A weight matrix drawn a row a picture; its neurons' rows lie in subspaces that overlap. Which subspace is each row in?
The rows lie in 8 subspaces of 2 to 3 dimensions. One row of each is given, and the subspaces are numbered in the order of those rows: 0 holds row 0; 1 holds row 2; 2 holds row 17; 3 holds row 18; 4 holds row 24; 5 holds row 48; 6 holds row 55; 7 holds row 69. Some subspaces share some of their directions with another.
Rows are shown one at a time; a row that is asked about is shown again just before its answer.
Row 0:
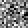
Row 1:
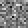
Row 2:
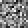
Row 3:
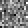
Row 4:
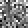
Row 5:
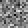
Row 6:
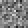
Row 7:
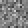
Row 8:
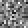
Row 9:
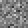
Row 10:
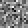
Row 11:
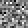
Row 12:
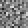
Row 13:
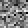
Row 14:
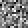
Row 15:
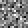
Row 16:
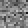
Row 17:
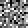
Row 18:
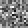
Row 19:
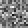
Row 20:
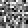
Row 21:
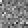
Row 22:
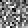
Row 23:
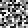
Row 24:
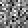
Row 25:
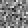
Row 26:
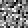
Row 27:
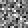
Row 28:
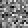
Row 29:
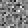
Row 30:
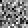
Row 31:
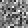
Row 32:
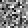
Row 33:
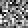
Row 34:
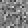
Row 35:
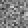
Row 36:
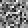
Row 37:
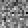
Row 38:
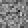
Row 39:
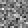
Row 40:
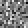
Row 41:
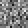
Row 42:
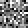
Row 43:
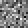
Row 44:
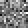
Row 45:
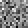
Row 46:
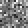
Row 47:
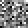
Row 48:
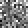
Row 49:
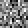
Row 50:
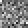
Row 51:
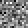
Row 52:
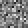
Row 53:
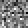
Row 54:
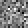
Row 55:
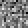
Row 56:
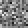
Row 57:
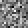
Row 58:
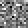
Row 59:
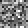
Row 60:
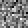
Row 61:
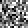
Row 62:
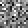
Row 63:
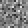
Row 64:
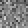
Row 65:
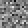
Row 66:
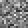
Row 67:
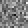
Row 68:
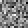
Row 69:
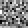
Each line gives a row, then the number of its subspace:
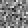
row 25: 6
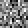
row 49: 4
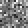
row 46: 5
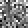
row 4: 5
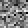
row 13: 6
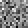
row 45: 5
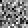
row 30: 3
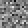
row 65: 3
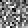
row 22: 5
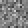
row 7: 1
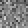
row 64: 5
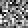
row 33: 7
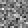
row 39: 1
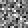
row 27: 1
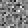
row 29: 7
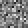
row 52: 0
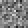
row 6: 1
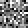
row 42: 2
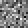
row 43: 6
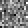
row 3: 7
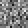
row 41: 4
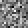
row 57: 0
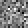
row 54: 0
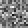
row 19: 3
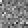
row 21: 3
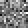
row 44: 2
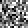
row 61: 7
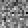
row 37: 2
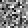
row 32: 0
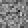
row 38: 1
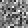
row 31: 4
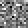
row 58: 4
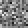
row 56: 3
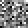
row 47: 4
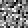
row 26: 6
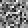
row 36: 1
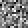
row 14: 6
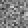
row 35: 0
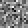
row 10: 2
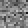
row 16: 6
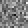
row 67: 7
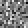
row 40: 0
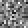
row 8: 0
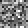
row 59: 1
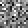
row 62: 4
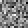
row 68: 7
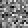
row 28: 3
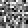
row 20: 2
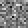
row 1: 4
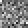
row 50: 3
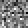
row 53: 2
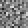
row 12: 0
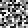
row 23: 7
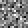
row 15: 1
